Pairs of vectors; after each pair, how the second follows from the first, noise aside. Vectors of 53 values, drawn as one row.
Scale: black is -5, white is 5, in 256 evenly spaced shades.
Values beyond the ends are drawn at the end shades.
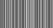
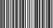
scaled up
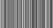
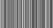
copied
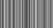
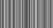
copied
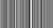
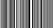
scaled up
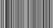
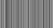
shrunk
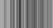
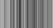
copied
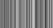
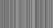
shrunk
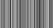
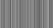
shrunk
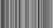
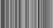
copied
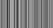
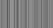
shrunk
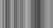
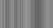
shrunk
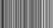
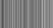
shrunk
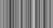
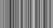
copied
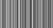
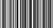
scaled up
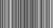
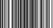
scaled up
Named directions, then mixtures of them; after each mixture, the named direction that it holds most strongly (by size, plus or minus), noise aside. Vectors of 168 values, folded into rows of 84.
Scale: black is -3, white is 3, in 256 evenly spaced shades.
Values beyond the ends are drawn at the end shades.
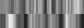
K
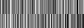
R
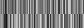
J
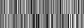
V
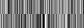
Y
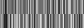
J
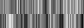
K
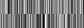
Y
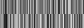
J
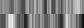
K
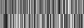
J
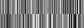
V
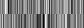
Y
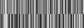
J
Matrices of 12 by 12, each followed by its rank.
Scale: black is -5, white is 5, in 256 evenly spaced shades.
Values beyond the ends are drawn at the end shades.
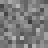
full rank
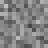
full rank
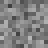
full rank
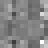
two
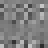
two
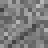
full rank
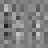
two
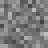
full rank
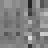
two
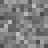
full rank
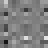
two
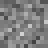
full rank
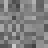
two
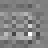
two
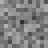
full rank
